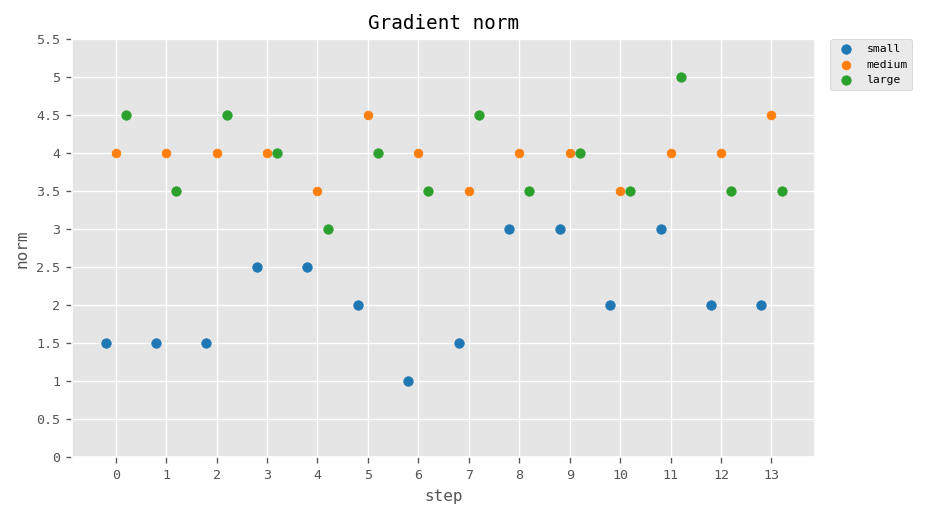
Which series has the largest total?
medium
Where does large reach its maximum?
11
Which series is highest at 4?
medium
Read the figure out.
Title: Gradient norm
x-axis: step, ticks 0 1 2 3 4 5 6 7 8 9 10 11 12 13
y-axis: norm, ticks 0 0.5 1 1.5 2 2.5 3 3.5 4 4.5 5 5.5
Legend: small, medium, large
Values:
small: 1.5 1.5 1.5 2.5 2.5 2 1 1.5 3 3 2 3 2 2
medium: 4 4 4 4 3.5 4.5 4 3.5 4 4 3.5 4 4 4.5
large: 4.5 3.5 4.5 4 3 4 3.5 4.5 3.5 4 3.5 5 3.5 3.5
